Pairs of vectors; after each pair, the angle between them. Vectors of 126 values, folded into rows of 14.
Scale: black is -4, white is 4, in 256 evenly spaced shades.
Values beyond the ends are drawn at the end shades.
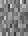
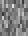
orthogonal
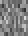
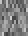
partly aligned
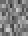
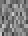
orthogonal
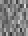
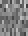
partly aligned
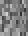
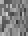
nearly parallel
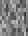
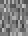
partly opposed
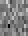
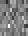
nearly opposite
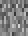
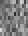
orthogonal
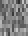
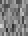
partly aligned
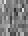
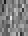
nearly opposite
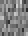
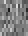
partly aligned
